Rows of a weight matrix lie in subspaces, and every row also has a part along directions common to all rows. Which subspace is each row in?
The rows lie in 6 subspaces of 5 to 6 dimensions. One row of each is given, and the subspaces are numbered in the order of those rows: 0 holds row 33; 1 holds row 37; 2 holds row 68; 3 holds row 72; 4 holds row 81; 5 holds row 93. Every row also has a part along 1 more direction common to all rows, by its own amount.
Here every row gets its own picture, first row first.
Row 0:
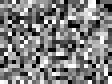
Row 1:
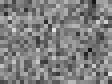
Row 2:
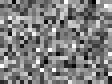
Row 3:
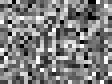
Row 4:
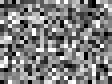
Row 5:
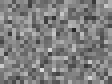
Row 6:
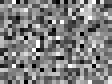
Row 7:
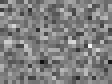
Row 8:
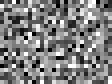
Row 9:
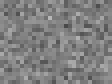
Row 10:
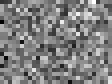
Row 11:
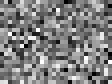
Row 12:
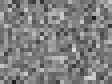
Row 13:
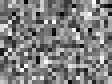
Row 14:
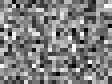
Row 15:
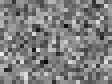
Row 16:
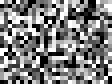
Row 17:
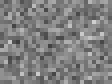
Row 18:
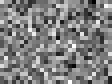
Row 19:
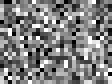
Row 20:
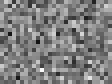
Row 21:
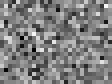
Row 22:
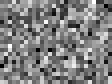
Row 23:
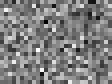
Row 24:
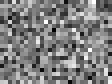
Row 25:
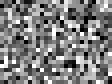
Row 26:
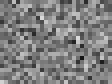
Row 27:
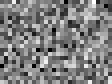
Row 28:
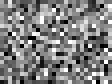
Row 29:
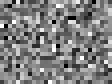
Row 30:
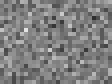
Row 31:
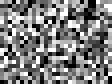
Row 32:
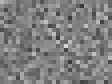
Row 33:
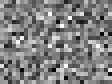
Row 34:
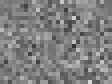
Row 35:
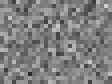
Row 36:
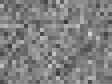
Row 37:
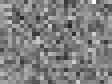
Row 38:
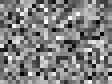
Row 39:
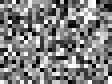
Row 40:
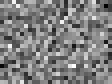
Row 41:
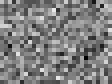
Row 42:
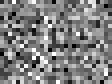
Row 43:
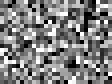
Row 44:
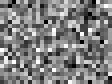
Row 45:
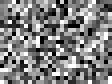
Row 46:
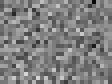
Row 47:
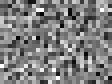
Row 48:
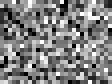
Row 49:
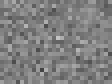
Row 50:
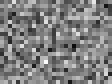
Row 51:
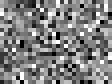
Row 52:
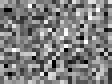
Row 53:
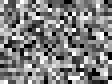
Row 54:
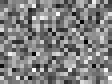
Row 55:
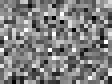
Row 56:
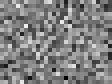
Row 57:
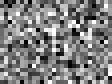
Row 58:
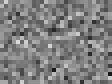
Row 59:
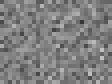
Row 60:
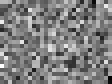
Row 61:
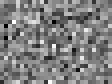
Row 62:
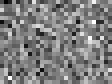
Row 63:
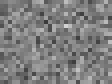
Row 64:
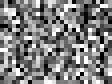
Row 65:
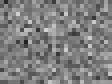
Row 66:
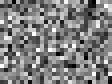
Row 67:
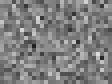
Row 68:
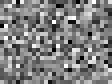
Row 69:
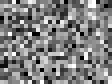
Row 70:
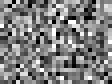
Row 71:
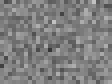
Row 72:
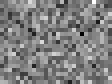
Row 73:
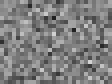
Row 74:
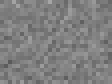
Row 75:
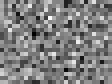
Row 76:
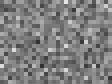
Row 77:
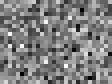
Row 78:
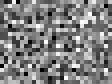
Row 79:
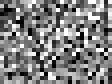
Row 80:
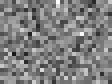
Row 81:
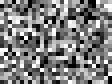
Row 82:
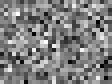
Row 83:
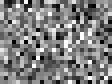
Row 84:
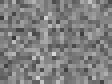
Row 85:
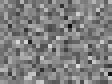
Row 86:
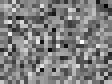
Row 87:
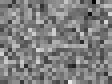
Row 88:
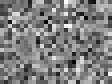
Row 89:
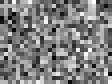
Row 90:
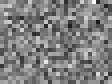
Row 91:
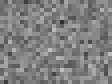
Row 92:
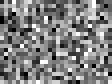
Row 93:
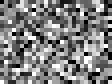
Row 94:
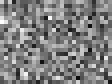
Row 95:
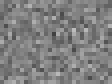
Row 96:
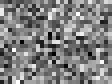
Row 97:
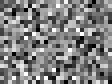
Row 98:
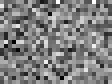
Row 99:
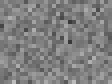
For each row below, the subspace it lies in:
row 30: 2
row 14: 2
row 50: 4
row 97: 4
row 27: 3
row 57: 0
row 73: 2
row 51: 3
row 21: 1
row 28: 5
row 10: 3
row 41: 5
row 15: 1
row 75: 1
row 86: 3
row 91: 5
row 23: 3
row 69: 4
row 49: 3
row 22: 4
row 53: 5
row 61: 2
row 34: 1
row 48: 3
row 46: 4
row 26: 1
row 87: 5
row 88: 1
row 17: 0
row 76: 3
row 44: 5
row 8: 4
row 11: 5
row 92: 1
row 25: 5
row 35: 5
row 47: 5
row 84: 4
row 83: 0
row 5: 2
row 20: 2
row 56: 0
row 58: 0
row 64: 5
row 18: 3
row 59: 0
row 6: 4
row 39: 4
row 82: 1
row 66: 2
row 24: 1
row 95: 2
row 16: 4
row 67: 1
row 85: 0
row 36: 4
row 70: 2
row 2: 0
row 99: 2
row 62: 0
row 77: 4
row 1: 1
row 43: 5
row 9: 1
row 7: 5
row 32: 3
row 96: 3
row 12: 2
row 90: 1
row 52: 3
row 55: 2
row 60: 3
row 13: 5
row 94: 1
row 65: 0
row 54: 3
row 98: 4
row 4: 2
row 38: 0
